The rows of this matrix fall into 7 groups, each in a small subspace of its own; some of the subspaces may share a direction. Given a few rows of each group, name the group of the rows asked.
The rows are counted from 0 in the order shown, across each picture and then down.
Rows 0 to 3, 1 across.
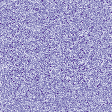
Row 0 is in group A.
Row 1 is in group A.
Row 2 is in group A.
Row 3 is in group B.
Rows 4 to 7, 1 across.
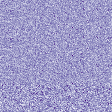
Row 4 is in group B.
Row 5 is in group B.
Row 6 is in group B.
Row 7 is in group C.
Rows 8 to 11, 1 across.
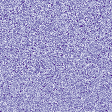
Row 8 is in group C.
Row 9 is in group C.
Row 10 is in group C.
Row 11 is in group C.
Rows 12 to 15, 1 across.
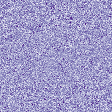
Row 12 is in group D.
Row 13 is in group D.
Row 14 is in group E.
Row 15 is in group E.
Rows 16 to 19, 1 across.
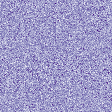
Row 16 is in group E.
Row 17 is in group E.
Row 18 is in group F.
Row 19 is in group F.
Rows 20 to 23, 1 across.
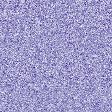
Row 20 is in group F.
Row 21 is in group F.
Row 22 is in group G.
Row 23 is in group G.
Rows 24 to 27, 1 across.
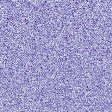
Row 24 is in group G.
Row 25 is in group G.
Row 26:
F
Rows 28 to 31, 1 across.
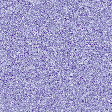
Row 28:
D
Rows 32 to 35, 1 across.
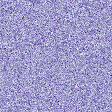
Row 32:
D
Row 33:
C
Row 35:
G
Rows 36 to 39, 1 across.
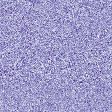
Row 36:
D
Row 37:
E
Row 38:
C
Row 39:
C
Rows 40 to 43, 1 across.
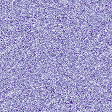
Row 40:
C
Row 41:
E
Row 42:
E
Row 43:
D
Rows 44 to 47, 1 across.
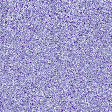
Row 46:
C
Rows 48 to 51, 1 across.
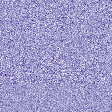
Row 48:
C
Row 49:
E
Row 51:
B
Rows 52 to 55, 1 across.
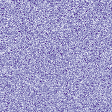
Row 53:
E
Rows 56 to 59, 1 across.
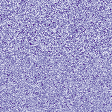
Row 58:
G
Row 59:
A
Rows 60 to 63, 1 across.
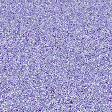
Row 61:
C
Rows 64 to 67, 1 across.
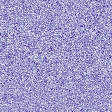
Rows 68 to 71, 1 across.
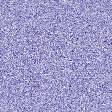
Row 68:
C
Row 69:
F
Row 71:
A
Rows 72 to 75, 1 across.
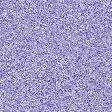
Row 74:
E
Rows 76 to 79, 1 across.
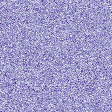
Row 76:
A
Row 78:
C
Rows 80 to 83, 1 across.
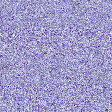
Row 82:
A
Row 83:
F
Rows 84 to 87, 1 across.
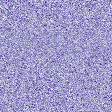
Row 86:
B
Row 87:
F
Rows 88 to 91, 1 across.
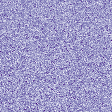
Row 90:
E
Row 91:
F
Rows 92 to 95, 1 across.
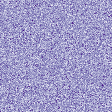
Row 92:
F
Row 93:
C
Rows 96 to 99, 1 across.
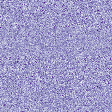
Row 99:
F
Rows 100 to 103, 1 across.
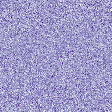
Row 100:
B
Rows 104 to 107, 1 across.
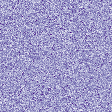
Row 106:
D
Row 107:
C
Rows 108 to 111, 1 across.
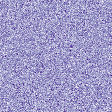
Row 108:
A
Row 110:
C
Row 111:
G
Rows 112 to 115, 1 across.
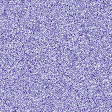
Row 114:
E
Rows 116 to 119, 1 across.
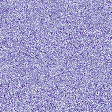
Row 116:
A
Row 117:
B
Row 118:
A
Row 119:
B
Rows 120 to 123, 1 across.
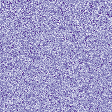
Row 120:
E
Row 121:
F
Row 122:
D
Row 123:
A
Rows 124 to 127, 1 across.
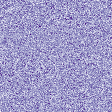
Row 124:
D
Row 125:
B
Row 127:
A
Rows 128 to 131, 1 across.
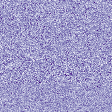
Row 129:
C
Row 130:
D
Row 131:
F
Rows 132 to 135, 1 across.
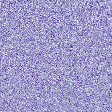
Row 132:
E
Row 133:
D
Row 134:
E
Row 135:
G
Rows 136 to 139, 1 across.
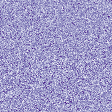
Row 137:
E
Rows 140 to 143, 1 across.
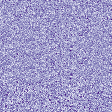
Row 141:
D
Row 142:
D
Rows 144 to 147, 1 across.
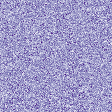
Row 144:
E
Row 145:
F
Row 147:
A
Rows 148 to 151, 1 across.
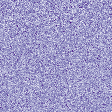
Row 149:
B
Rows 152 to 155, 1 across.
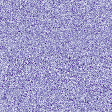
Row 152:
C
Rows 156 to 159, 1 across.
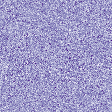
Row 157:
A
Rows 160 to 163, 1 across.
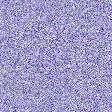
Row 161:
A
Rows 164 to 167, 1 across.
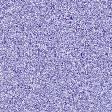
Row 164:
D
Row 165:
F
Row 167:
D
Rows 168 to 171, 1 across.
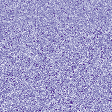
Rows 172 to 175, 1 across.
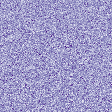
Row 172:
E
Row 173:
D
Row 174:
D
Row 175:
C
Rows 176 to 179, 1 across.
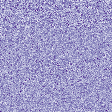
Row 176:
C
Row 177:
F
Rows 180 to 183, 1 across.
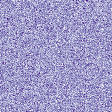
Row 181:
A
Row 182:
C
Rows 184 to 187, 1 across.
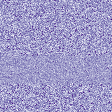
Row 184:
C
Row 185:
G
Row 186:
B
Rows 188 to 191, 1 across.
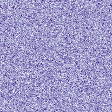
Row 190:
C
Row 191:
G
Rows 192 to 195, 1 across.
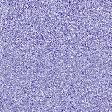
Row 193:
C
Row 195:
C
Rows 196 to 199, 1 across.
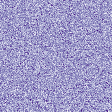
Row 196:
F
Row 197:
F
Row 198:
C
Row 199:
F
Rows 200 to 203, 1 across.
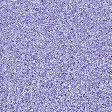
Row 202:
C
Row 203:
A
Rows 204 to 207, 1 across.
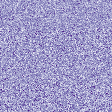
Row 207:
C
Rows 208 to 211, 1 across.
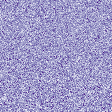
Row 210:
E
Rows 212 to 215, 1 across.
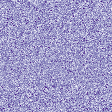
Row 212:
G
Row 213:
A
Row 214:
F
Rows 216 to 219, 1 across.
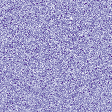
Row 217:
A
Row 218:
C
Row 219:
G
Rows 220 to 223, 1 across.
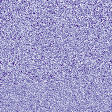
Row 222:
G
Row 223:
B
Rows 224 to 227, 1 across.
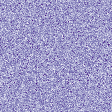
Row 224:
E
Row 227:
B
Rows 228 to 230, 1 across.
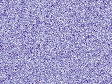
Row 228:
B
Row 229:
B
